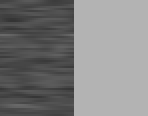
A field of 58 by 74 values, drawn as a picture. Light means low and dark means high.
The table splits into one row of 2 panels. Panel 1,1: high, streaked across, faint in contrast. Panel 1,2: low, flat.
